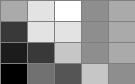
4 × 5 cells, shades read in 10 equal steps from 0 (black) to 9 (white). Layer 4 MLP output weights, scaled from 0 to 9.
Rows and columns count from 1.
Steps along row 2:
up same down up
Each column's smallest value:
0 2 3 5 5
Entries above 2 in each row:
5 4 3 4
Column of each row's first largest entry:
3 2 3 4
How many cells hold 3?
1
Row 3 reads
1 2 7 5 6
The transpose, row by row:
6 2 1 0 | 8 8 2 4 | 9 8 7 3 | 5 5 5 7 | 6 6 6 5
